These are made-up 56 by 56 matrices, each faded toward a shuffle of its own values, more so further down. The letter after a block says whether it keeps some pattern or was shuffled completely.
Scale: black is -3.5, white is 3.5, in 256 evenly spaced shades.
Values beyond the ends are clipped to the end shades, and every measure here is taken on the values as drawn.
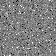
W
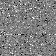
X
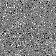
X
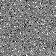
W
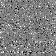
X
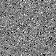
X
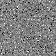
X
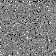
X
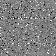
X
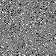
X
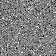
W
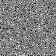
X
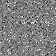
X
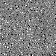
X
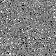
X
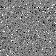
X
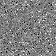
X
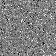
W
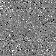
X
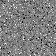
W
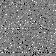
X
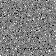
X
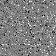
X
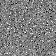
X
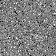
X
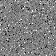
W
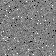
W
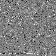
X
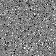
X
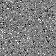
W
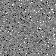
W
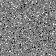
W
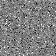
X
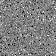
W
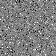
W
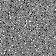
W
